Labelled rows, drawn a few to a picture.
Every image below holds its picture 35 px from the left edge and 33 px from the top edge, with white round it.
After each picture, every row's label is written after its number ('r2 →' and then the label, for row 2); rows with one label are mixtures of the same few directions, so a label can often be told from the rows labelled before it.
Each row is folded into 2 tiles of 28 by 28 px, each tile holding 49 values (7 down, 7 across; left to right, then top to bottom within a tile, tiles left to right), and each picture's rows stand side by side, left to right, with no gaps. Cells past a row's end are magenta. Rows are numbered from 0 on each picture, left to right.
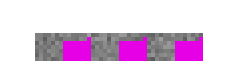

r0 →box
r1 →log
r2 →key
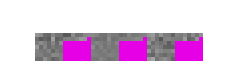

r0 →log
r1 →log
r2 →key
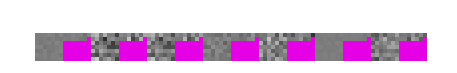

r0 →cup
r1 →key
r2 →key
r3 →cup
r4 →box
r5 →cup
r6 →key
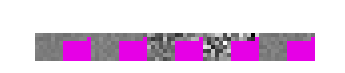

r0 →log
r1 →box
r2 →log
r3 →cup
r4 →cup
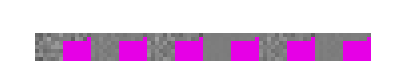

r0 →key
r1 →box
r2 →box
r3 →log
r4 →box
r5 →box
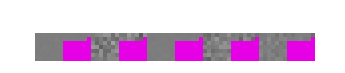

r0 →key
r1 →cup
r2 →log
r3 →key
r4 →box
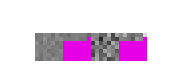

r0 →box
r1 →box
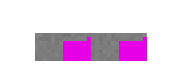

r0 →log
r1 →box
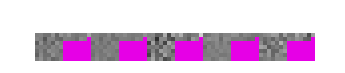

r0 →box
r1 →box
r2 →box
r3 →log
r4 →cup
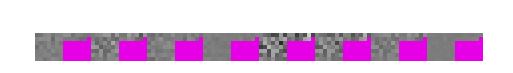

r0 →log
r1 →cup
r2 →key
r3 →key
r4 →cup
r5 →cup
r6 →cup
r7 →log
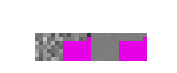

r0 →box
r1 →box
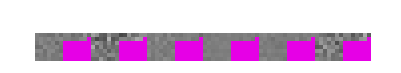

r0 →cup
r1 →log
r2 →box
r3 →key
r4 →key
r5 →cup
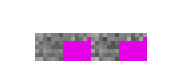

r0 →key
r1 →key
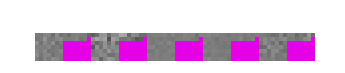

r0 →box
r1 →log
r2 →cup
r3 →key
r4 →cup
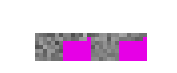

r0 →cup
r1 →log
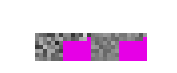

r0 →cup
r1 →cup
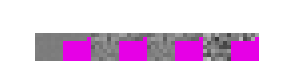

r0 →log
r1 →log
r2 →log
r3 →key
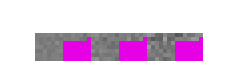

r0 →cup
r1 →key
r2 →log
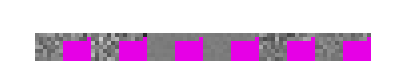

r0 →cup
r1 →box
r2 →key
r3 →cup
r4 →log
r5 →cup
